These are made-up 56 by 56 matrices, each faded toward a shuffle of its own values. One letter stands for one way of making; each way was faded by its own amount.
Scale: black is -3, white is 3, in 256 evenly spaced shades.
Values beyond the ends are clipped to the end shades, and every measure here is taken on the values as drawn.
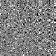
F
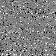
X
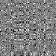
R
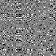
R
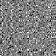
F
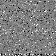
X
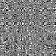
R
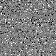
X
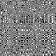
R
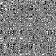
F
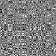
R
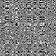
R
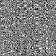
F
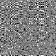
R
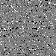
X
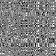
R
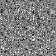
F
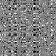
R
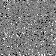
X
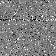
X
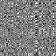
R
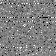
X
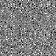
F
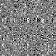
F
